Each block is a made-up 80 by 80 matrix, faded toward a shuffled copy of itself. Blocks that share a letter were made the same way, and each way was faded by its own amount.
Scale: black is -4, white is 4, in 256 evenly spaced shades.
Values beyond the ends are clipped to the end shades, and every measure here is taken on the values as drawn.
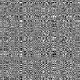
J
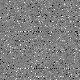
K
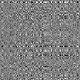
J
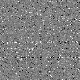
K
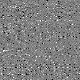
K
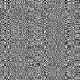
J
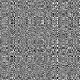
J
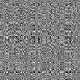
J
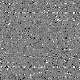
K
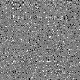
K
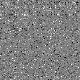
K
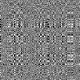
J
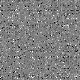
K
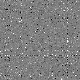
K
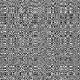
J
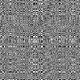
J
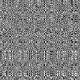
J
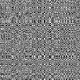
J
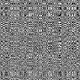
J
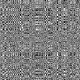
J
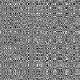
J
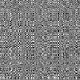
J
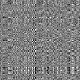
J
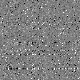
K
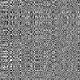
J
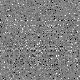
K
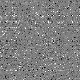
K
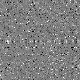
K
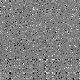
K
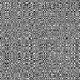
J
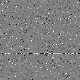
K
